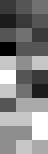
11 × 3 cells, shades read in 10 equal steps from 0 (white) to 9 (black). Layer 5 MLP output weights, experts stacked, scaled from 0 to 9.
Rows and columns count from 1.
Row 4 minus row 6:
9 0 -1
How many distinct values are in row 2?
3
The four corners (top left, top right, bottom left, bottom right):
7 5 4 3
